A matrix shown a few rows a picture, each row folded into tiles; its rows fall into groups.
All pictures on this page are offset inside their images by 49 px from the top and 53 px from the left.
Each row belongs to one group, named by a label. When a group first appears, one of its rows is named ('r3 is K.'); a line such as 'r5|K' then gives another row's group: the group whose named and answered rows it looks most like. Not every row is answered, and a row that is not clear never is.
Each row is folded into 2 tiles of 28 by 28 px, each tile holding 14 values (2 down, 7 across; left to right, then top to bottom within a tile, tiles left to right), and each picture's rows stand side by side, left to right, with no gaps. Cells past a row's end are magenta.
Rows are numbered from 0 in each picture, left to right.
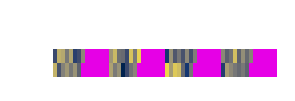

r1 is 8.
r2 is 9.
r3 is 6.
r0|9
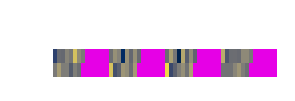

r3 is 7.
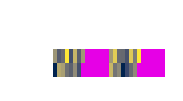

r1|8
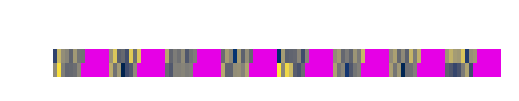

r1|8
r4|9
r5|8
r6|8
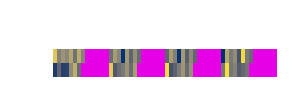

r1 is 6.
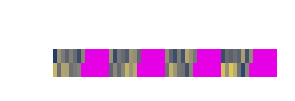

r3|9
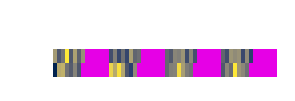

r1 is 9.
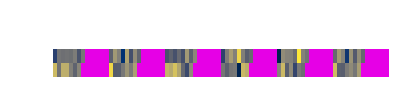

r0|9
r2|9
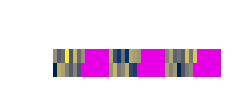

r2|8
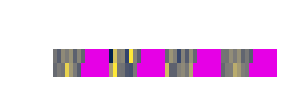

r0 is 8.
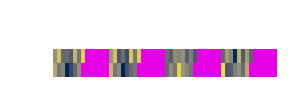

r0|8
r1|8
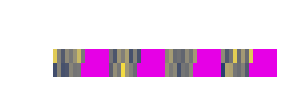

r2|8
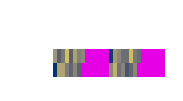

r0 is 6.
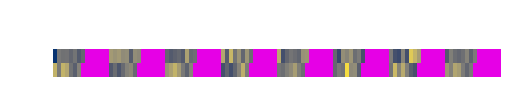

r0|9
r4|7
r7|9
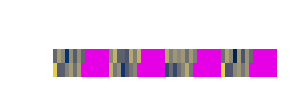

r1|8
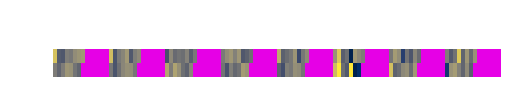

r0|7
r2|9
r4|7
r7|6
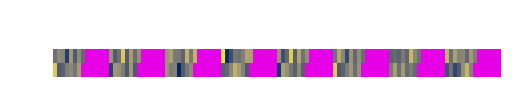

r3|7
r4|6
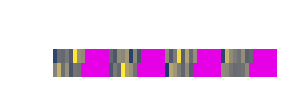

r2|6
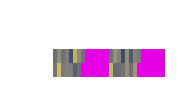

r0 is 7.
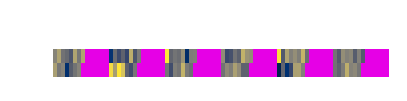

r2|7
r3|7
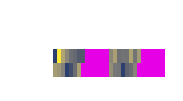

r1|8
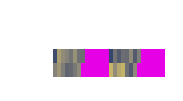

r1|9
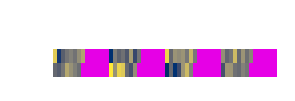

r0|7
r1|9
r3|6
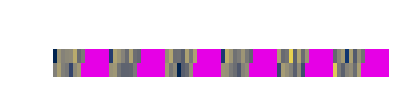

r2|8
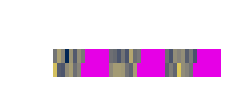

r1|9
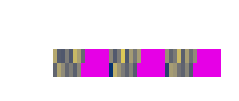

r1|6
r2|6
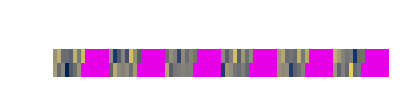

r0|8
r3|6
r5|7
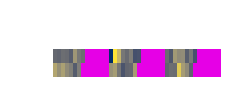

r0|9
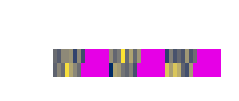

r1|6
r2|9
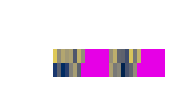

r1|8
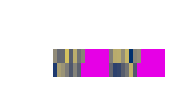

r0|6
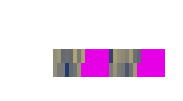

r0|8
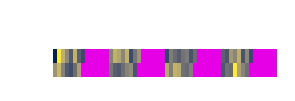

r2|9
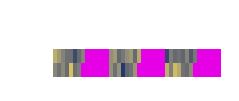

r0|7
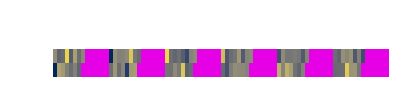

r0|6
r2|7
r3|7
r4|9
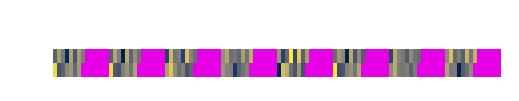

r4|6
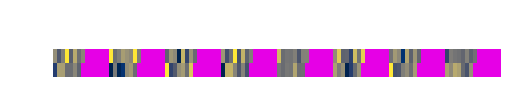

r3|6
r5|8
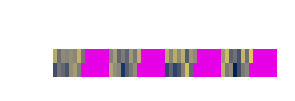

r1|8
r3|8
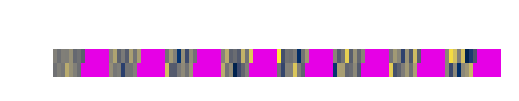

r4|7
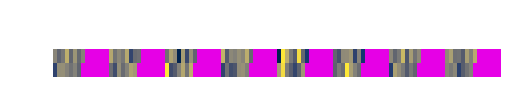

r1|7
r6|6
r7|8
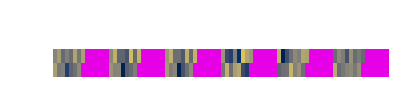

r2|8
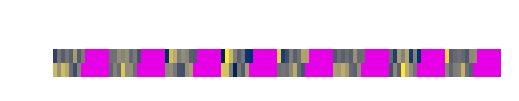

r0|9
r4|7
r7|7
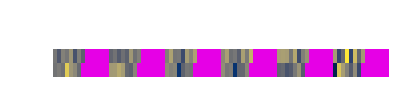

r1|9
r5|6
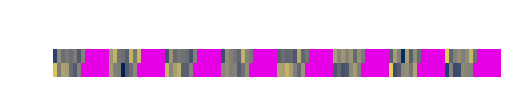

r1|8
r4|9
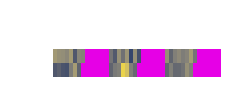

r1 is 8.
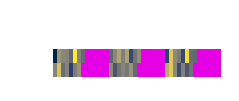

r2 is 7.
